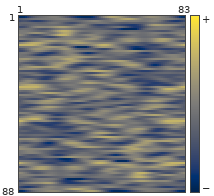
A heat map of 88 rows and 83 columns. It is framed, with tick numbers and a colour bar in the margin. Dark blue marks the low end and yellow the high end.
Streaks run across, left to right. The values follow a bell shape. There is no overall slope. On average the colour sits 40% of the way up the scale. A half turn leaves it unchanged.
